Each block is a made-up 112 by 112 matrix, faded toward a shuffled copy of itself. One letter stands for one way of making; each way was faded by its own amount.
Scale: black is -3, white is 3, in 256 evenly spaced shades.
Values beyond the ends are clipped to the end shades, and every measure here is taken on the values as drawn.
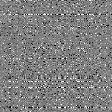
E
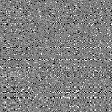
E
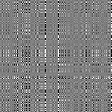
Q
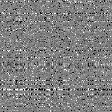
E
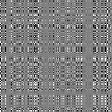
Q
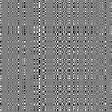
Q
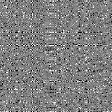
E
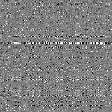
E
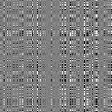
Q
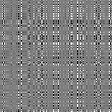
Q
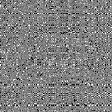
E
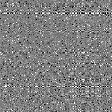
E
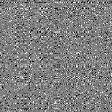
E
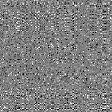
E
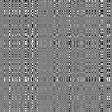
Q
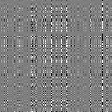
Q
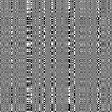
Q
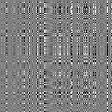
Q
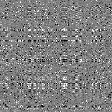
E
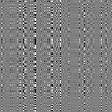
Q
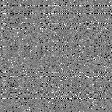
E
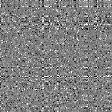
E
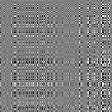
Q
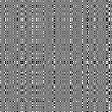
Q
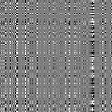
Q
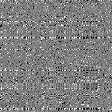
E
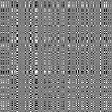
Q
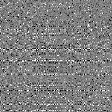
E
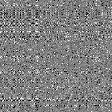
E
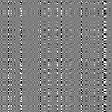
Q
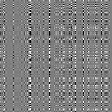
Q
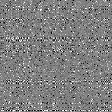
E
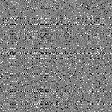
E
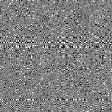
E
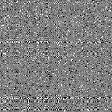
E
